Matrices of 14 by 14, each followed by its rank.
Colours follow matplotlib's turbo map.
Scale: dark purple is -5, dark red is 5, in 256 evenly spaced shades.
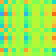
one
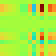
one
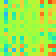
two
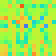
three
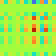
one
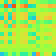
two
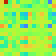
three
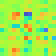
three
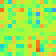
three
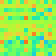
three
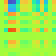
one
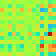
two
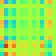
one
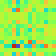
two
